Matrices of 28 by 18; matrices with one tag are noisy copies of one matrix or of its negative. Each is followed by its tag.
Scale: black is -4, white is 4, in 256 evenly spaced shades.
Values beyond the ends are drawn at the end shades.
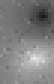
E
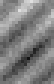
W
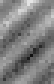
W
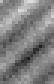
W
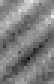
W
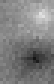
E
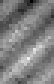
W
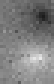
E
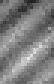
W
